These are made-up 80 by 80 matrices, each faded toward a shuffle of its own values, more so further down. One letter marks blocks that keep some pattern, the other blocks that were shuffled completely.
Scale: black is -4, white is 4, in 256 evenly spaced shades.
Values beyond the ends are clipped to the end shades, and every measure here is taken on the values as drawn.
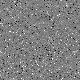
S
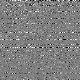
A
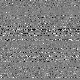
A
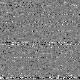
A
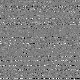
A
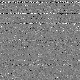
A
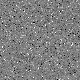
S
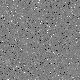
S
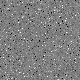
S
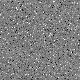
S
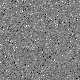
S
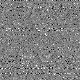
A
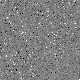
S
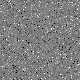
S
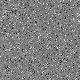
S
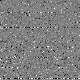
A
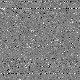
A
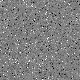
S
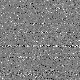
A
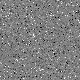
S
